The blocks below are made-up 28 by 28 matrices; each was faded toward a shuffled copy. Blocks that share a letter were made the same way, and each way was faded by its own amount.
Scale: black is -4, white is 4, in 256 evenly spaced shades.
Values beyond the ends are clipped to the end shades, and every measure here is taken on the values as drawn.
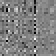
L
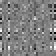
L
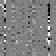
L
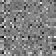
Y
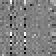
L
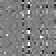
L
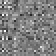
Y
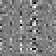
L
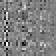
L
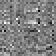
Y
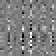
L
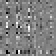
L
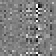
L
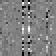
L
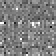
Y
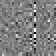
L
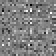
Y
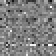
Y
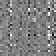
L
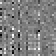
L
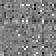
Y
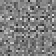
Y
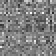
Y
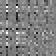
L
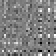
L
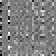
L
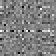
Y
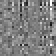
L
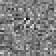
Y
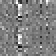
L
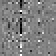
L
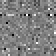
Y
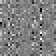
L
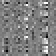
L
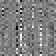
L
